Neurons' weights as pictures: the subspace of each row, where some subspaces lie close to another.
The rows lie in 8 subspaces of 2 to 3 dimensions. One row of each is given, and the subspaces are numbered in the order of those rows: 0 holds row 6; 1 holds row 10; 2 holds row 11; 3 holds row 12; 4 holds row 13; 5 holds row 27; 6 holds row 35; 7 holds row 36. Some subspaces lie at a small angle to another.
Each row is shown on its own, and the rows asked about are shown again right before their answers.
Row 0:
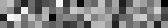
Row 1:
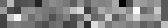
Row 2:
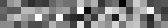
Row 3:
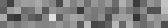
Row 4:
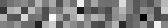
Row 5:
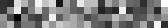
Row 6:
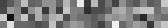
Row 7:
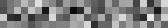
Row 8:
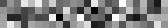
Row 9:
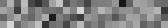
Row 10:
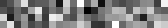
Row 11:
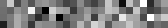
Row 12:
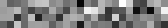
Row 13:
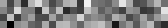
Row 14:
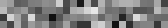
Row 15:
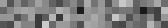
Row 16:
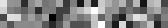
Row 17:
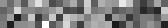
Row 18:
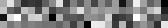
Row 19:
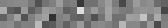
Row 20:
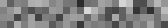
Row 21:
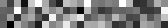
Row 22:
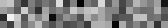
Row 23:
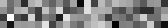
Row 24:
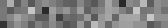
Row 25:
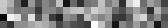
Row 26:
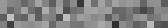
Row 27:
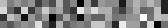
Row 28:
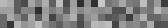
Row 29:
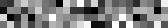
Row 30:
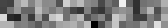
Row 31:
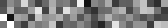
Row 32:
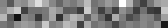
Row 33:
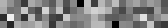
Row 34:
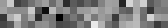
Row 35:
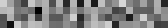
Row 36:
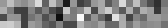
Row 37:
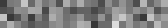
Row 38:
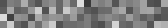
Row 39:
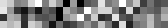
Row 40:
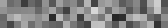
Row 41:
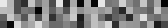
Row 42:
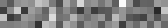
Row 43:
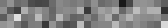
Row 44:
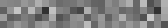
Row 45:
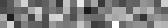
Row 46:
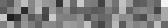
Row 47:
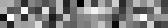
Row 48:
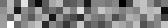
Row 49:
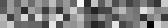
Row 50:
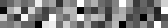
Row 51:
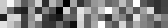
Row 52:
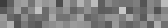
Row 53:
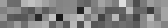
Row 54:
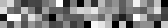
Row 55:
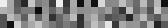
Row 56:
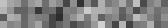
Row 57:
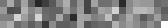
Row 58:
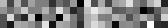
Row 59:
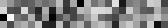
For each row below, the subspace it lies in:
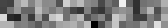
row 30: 2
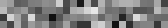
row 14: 3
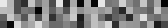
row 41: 6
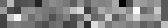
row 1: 2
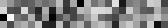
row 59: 4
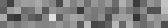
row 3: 3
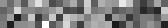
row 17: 0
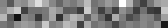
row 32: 1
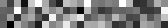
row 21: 4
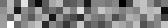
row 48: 4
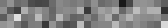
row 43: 1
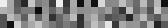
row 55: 6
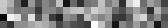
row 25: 2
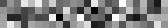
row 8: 7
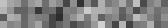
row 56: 7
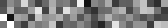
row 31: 4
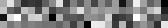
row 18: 3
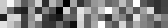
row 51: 7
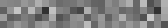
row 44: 2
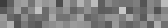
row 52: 6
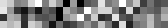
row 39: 7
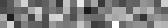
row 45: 1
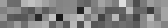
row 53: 7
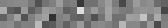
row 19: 5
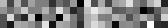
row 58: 5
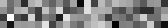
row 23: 0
